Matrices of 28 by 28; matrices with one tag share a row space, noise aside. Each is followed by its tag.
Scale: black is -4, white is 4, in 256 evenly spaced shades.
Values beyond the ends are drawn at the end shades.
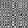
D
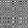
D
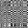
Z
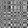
Z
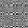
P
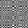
D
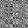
P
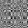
Z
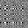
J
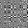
Z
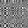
J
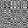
Z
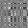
Z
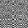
D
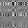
D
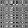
P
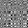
Z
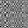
J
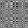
P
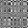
Z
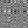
Z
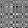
P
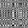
D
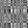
Z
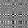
D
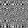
J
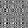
J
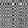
D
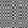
D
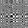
P
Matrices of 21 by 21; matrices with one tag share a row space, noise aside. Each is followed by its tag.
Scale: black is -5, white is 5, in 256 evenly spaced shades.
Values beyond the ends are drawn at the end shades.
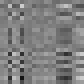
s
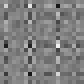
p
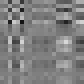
s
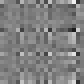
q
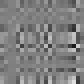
q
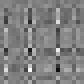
p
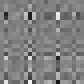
p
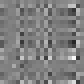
q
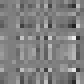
q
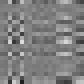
s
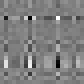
p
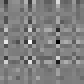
p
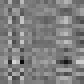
s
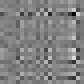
q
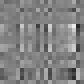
q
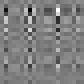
p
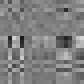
s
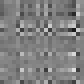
q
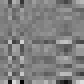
s
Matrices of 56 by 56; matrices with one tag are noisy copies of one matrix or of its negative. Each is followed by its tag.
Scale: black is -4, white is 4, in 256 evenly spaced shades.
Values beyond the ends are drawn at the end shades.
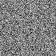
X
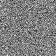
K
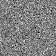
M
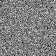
K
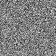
M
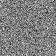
K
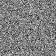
X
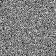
K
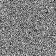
K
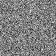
X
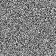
M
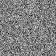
X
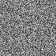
X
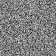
X
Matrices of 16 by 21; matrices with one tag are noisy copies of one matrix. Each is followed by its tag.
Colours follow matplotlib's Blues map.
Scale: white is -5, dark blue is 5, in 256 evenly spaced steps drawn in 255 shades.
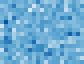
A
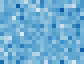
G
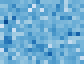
A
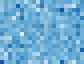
G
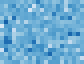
A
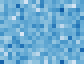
G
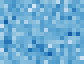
A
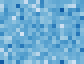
G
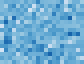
A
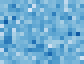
A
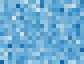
G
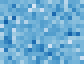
A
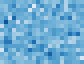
A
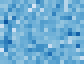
A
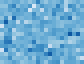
A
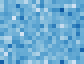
G
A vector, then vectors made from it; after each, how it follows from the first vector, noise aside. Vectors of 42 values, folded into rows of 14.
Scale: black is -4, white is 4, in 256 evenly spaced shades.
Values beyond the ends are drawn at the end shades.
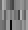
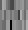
copied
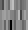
sign-scrambled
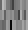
copied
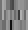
copied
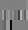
partly zeroed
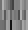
copied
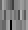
copied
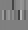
partly zeroed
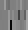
partly zeroed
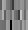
copied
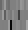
partly zeroed
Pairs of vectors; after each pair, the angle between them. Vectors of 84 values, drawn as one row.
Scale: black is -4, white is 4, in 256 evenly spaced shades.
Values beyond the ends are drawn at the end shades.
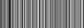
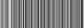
nearly opposite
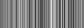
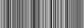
partly opposed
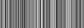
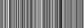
partly aligned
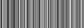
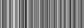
nearly opposite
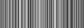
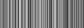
nearly parallel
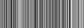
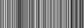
nearly opposite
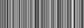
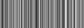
partly aligned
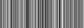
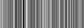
partly opposed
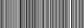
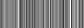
nearly parallel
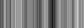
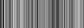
partly aligned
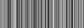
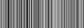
partly aligned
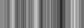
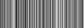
orthogonal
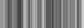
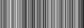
partly opposed
